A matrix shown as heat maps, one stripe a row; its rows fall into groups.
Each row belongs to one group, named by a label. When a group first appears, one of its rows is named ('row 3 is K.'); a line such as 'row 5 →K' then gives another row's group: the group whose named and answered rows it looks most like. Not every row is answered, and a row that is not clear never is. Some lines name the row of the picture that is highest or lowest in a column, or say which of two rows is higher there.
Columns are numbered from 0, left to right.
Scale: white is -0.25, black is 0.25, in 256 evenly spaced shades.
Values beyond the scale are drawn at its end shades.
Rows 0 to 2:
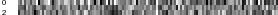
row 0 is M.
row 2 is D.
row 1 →D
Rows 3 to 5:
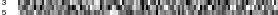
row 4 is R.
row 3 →D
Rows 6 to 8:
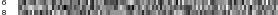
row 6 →D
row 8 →R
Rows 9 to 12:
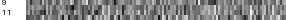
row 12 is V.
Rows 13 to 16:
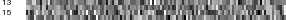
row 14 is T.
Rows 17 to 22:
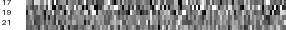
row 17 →T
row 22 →V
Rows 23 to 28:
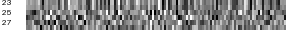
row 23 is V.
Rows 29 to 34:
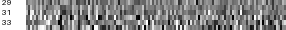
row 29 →R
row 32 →M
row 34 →M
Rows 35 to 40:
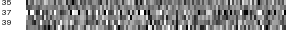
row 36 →V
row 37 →M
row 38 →D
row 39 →R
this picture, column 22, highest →37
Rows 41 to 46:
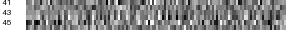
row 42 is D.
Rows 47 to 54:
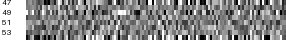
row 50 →V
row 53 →V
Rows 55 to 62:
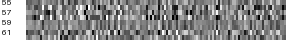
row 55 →V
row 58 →R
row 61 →V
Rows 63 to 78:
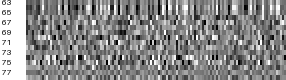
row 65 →V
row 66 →D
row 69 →D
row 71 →R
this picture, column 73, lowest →75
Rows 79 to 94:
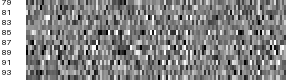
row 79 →D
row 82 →T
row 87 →D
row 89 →D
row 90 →T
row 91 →V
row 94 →V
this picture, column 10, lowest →82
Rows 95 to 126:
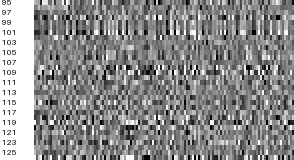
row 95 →T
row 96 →M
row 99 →V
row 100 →V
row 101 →V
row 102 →T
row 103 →M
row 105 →R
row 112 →T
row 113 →V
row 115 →M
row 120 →D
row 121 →T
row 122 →D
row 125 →M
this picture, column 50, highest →101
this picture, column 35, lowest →101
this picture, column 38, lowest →123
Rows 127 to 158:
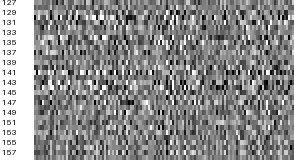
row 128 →V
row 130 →D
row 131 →V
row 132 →R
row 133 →R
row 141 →M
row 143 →R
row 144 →M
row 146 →V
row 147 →D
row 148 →M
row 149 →R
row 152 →R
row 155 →V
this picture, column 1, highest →141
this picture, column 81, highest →135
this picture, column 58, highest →135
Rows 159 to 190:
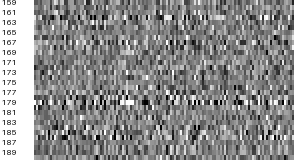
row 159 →T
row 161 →T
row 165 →T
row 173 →R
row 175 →R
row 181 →V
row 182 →M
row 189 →V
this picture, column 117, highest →185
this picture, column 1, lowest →180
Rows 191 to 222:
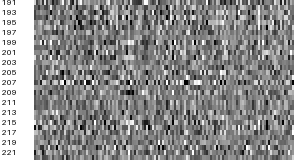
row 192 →V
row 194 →V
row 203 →T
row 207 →T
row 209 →D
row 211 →V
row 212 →V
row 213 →T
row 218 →M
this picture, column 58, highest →219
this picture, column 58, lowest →220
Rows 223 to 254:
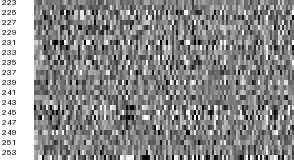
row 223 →D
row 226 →M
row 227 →D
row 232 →M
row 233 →M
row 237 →M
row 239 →V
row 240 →R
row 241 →V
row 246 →D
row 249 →T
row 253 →M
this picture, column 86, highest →254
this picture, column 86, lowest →237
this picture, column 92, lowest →249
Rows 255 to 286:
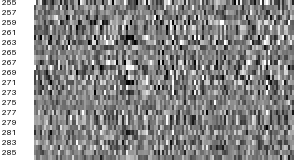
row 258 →T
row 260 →V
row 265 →R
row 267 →R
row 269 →V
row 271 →D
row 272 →R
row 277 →M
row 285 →R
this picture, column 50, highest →263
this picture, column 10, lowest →258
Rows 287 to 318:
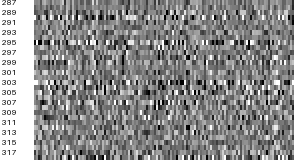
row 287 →T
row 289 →V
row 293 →R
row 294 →T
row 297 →R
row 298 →T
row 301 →T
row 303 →T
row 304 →R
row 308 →T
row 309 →V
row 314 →M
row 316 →T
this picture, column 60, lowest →295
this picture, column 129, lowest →303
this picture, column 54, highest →290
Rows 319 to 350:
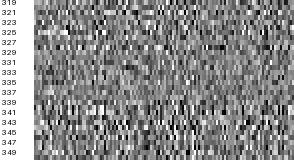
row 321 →R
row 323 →D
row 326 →R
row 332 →D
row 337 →M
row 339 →R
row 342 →M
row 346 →V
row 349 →T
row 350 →V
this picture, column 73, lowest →321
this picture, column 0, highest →340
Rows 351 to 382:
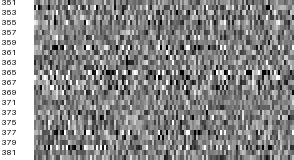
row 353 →T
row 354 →M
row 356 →T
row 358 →T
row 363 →D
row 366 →T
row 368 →M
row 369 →T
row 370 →T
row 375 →R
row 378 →R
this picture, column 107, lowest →378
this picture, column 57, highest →355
